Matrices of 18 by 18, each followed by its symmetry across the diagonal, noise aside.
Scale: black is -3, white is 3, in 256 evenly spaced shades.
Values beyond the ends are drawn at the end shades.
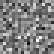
symmetric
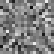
antisymmetric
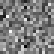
neither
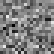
neither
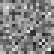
symmetric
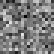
neither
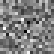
neither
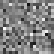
antisymmetric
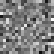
neither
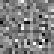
antisymmetric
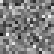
neither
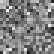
symmetric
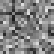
symmetric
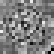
symmetric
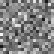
symmetric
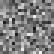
antisymmetric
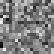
neither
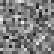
symmetric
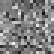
antisymmetric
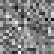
antisymmetric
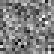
antisymmetric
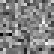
neither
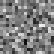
antisymmetric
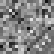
symmetric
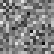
symmetric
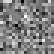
antisymmetric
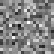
neither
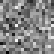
neither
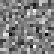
antisymmetric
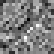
symmetric
